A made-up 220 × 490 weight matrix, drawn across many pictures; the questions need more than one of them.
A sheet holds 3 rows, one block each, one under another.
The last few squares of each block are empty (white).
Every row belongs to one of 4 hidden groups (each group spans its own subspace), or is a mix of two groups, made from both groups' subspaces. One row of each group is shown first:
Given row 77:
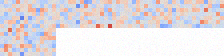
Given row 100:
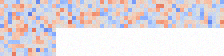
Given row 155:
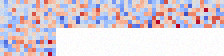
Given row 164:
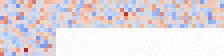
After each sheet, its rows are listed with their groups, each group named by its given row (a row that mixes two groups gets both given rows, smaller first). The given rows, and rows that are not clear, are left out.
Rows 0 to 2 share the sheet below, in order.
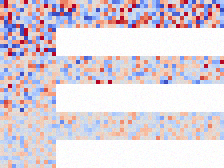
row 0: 100
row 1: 77
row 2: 100
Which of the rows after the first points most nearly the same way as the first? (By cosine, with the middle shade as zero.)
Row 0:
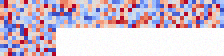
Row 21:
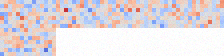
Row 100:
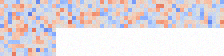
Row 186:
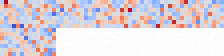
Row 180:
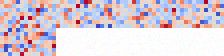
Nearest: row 186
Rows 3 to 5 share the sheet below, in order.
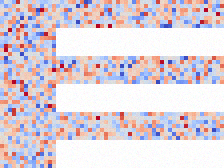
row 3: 77
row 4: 100
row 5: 155
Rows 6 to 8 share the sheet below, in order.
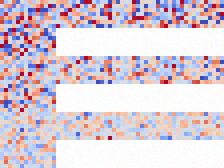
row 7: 77
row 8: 77
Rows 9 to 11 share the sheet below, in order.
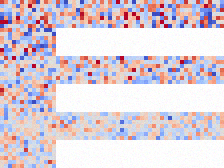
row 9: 100 and 164
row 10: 155
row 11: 100
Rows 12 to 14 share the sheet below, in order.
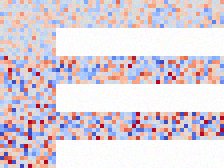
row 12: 155 and 164
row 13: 100
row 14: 77
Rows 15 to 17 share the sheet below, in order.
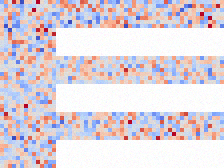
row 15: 100 and 155
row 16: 164
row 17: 100
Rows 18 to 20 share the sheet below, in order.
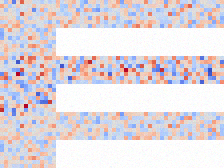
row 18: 155
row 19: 164
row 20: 155
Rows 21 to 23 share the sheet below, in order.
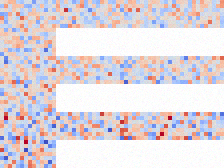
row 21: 164
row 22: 100
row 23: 100
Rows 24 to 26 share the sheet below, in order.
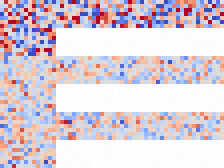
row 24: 100 and 155
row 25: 100
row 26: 100 and 164
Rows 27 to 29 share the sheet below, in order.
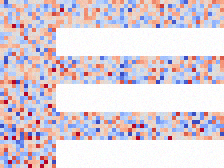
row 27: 100
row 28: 100
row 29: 77
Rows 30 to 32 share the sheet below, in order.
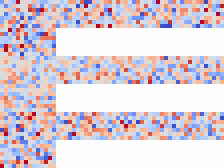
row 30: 77
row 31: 155
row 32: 164
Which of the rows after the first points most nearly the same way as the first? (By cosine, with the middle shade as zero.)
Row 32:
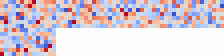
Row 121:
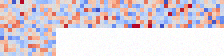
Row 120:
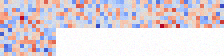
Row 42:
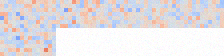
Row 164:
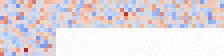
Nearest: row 164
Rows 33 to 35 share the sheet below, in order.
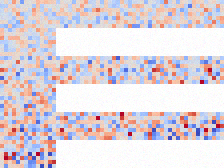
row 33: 155
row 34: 164
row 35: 77 and 155
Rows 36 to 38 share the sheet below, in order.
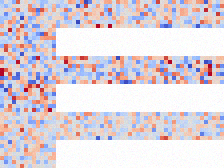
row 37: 100 and 164
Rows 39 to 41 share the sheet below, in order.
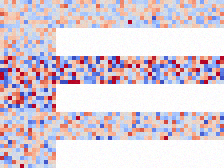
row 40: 164
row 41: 77
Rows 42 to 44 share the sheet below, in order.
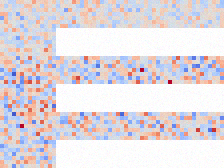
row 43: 77
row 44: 155 and 164
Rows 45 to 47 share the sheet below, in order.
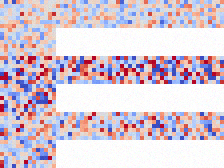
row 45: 100 and 155
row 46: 164
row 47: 164
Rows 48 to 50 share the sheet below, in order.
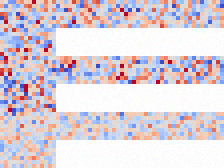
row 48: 164
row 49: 100
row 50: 155
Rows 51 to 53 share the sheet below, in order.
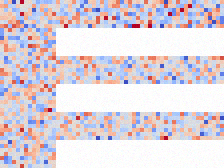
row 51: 155
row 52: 100
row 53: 77
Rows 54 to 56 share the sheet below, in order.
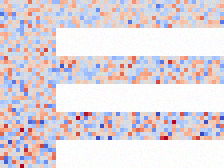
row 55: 100
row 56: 77
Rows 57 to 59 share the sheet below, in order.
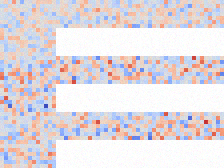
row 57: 155
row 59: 155
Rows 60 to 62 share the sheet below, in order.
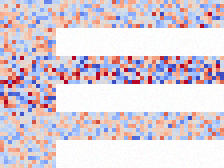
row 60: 155 and 164
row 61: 155
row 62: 155
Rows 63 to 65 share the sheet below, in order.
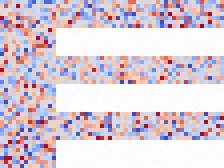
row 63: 155 and 164
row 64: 100
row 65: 77
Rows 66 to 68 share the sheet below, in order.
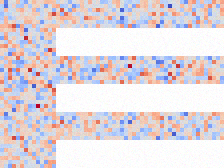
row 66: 100
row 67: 100
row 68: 100
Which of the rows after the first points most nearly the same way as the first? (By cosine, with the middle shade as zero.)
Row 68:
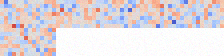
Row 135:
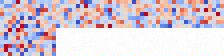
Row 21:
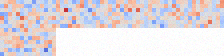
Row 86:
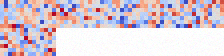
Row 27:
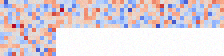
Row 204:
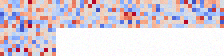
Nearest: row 27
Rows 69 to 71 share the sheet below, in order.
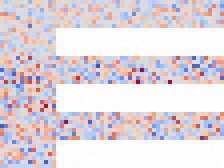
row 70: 77
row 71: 164
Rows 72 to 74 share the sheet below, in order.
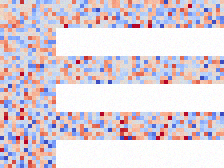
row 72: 155
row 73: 77
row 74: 100
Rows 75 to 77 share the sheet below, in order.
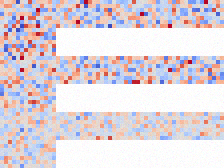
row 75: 77
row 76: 155
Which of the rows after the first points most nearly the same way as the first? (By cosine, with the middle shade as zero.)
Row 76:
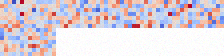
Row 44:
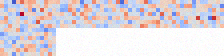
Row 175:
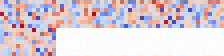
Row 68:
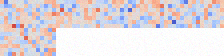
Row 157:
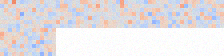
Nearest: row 44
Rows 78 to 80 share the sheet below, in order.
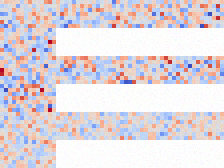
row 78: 155 and 164
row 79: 100
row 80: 100
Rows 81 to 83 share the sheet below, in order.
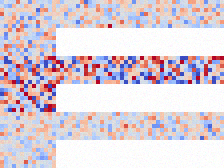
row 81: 77
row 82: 100
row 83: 164
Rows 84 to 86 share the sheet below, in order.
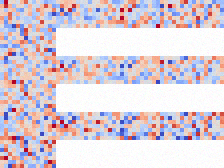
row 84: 100
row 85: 100
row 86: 100
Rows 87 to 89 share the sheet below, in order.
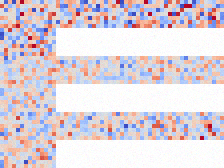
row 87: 155
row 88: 100 and 155
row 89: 164
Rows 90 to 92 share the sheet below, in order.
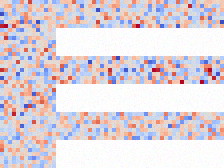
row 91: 164
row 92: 155
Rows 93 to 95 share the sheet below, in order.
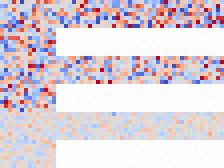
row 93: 155
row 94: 77
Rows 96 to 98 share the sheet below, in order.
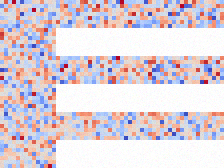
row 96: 155
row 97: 164
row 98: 100
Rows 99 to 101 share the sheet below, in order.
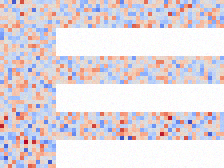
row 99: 155
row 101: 100
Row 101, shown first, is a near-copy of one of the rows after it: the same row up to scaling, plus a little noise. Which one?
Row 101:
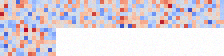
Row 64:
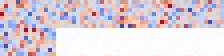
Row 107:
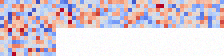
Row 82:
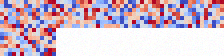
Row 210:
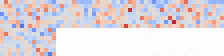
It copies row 64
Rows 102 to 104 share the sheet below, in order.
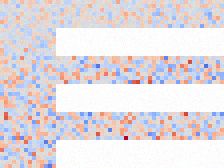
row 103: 155
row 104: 100
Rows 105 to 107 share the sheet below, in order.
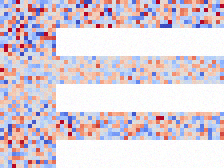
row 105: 77
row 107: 100
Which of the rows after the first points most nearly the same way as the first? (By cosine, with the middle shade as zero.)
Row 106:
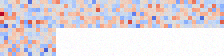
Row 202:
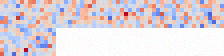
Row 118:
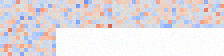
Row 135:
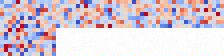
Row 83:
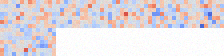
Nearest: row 135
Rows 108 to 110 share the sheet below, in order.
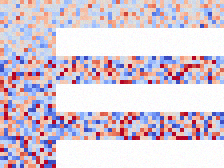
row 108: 164
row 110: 100
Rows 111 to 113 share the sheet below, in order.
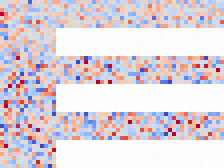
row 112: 77
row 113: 100 and 164
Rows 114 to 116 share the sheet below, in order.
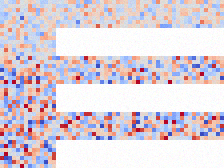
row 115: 77
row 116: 77
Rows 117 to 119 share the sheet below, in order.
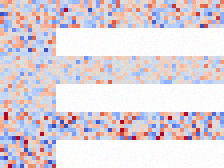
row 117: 164
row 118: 77
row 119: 100
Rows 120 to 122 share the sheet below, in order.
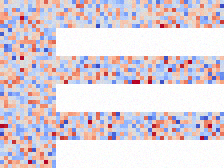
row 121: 155
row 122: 164
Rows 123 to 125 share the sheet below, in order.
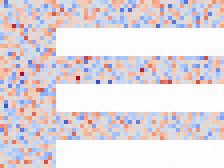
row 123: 100
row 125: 164
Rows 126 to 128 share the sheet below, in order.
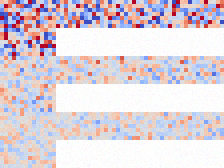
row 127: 155
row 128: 155
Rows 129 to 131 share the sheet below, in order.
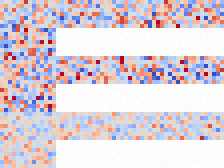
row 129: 100 and 155
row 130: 155
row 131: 155 and 164
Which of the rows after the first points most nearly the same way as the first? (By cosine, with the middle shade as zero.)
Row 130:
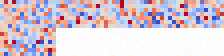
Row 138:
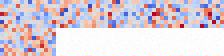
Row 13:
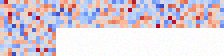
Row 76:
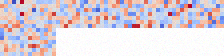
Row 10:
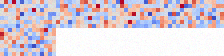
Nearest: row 10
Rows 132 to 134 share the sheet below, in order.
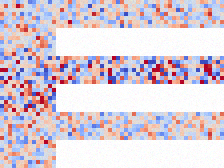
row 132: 100 and 164
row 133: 164
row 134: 100
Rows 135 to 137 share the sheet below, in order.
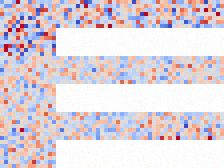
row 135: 77
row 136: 100
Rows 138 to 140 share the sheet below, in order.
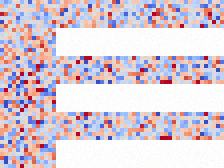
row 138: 164
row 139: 77
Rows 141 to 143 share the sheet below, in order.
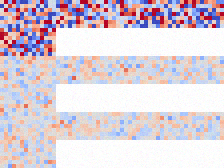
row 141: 155
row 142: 164
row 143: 100
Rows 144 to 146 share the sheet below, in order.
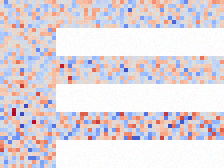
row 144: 100
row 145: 100 and 164
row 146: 155
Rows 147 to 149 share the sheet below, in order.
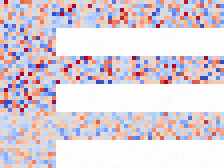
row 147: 100 and 164
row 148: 77
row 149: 155
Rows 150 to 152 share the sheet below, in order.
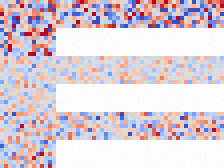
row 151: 100
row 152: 155
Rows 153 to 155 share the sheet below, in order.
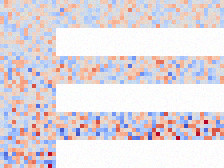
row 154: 100
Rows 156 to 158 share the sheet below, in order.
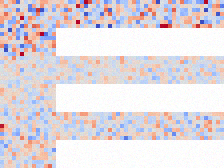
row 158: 100 and 164
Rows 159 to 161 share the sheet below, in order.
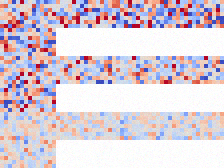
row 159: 155
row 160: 77
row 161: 100
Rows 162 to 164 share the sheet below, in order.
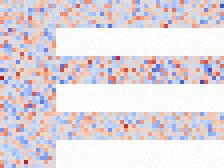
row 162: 77
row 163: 164
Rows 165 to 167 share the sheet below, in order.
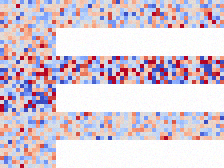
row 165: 164
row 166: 164
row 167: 77
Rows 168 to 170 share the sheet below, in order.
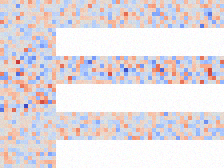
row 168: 164
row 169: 164
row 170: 155
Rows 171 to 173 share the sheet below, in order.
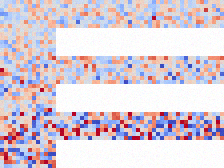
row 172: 100
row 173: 155
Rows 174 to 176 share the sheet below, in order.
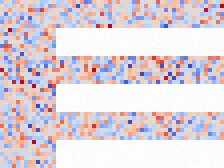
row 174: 77
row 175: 100
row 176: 100
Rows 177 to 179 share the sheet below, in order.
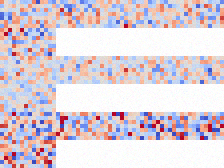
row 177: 100
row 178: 164
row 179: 155 and 164
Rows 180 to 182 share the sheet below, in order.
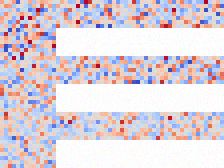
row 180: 77
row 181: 155
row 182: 100
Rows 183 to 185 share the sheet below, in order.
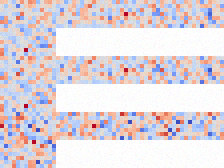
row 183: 164
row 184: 164
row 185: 100
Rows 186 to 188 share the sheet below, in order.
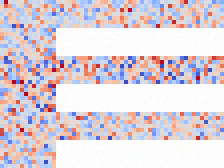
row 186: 100
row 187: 100
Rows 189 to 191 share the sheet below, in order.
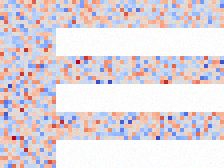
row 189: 164
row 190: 77
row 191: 100
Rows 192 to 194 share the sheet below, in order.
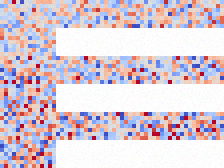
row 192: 155
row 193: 77
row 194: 155
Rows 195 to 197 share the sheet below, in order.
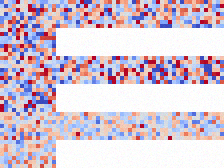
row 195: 77
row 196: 164
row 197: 77
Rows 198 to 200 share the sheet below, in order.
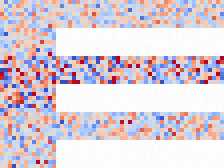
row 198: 100 and 155
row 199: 164
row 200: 100
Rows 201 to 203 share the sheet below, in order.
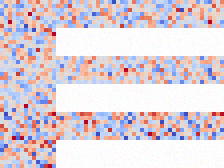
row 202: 164
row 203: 100
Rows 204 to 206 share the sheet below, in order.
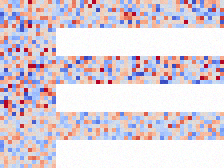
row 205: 77
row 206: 155
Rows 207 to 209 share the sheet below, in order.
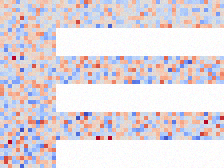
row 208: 155
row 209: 77
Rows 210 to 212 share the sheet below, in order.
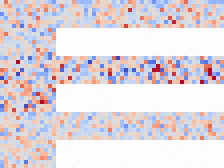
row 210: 100
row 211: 164
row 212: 164
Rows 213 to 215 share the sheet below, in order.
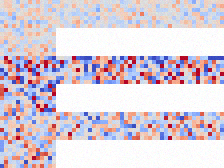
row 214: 100
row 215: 155 and 164
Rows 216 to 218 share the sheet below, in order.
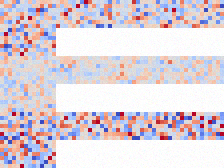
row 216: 77
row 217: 100
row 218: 77 and 155
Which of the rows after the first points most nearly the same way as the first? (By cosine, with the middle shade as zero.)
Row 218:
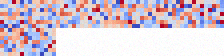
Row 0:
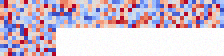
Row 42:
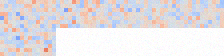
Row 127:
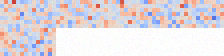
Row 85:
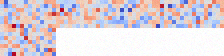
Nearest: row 127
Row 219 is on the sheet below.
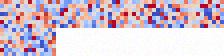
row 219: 164
